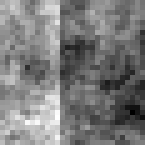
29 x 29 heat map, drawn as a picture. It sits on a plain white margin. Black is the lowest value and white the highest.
No lone cell stands out from its neighbours. Overall the values sit about 50% of the way up the scale. The values follow a bell shape. A vertical seam about 40% of the way across splits the table, and the left part is higher.
